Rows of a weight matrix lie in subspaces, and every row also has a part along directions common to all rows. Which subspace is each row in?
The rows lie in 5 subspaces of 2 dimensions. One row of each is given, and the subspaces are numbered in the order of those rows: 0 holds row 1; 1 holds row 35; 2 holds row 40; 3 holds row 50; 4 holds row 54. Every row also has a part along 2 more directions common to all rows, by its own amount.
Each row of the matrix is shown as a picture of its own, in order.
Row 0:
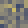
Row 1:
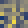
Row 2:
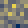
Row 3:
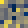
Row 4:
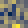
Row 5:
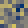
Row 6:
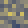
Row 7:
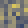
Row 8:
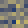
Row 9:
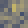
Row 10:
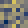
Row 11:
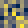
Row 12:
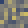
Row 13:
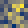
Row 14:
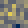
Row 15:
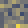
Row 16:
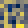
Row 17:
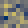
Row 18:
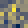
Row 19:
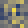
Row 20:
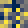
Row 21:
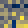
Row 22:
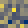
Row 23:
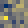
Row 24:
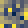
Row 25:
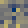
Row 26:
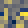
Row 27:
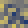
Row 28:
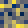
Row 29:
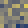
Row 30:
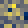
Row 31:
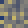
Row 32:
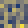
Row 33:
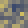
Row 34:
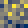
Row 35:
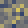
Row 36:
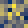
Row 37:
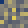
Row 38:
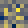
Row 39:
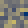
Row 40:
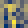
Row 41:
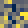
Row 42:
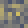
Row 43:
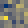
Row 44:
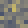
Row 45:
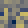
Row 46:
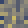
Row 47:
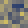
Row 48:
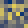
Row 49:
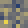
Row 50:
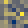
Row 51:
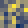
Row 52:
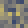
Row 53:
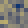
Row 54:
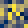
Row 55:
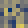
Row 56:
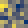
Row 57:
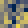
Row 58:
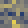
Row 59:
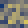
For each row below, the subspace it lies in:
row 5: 1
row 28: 3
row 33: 2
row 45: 0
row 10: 1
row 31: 0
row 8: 1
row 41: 0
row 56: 2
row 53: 1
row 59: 2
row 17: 2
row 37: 0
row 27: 2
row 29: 3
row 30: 4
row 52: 4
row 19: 4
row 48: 4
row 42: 4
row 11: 4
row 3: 0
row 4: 3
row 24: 2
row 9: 2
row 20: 1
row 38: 1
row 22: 2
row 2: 3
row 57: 4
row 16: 2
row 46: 0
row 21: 3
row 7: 4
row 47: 1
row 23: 2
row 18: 3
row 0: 1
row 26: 0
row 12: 0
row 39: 0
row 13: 1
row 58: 3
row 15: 3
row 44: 0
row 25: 0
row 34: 3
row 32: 2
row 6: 3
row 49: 1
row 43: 2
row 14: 3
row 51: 4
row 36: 4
